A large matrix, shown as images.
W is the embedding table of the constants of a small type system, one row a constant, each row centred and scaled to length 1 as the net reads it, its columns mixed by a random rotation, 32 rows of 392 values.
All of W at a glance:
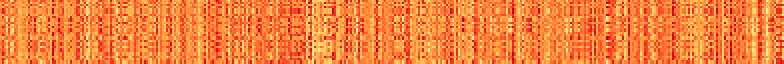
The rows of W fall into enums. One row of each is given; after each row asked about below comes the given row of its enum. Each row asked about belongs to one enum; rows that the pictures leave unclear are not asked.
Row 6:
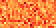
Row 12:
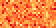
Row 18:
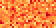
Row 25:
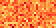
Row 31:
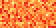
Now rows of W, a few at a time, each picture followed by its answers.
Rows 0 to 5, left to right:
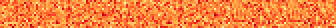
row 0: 25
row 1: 18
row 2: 31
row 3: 18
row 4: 6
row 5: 6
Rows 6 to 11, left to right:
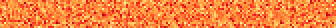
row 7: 18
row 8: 31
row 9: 12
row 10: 12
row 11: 18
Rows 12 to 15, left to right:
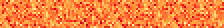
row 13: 6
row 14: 12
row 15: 12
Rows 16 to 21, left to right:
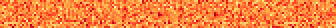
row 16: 25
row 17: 6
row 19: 18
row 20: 31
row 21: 25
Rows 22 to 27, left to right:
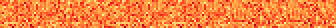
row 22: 25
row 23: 31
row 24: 25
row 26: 6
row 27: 6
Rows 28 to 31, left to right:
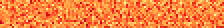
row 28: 18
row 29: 6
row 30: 31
